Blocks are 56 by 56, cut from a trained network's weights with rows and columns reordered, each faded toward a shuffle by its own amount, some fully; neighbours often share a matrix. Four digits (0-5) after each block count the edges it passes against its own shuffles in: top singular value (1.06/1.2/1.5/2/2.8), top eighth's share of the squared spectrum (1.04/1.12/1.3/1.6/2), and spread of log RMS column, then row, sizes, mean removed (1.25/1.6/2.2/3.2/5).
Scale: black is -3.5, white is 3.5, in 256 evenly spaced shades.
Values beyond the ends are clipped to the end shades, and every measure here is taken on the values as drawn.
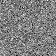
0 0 0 0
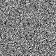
0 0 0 1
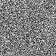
0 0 0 0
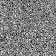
1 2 0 0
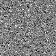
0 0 0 0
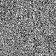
2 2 0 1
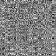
4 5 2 2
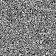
0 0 0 0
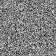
0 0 0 0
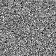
0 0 0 0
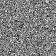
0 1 0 0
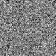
2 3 0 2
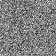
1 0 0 0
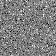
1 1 0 0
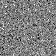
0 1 0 0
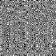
3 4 2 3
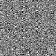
3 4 2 2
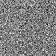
3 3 1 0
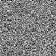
3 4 0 1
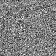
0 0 0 0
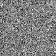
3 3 1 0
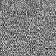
3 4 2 2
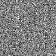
2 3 1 0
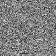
2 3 0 0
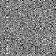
3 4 2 2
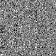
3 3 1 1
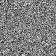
2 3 0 1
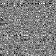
3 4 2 2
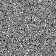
1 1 0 0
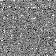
2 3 0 1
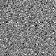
3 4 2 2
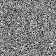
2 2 0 0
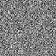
3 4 1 1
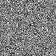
1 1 0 0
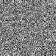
3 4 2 1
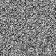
3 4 1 1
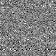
2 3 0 1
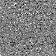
2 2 0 1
